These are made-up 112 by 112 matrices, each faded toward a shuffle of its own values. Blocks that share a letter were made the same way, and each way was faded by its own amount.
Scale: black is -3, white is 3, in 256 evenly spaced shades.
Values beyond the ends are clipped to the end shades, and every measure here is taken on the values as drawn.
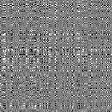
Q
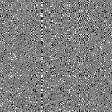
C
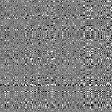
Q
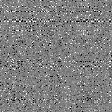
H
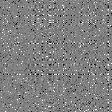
C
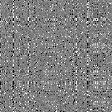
C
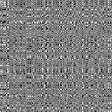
Q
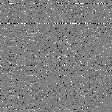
H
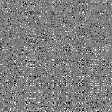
H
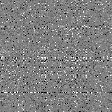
H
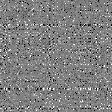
H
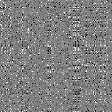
C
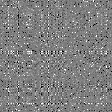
C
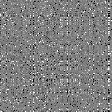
C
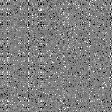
C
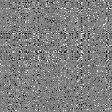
C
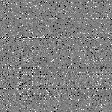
H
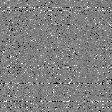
H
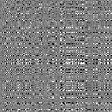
Q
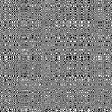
Q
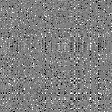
C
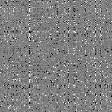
C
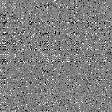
H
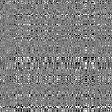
Q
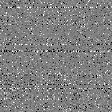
H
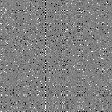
C
